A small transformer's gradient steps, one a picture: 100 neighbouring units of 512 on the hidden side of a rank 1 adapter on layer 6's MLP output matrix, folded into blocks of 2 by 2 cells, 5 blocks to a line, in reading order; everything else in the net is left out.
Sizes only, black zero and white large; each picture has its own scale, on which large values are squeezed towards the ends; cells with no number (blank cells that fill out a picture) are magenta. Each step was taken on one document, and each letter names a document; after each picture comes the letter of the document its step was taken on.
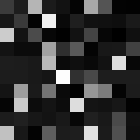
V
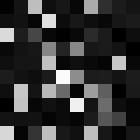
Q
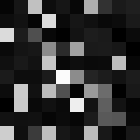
Q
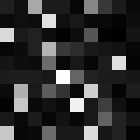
V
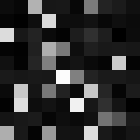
V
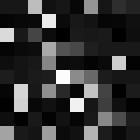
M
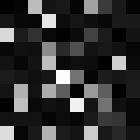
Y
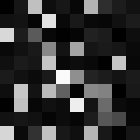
Q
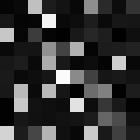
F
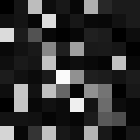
Q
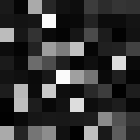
M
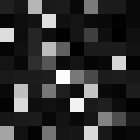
V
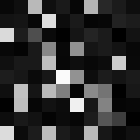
Q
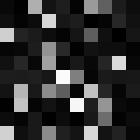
Y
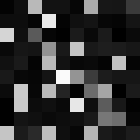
F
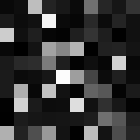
M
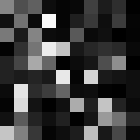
V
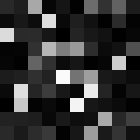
M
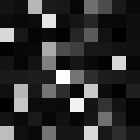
V
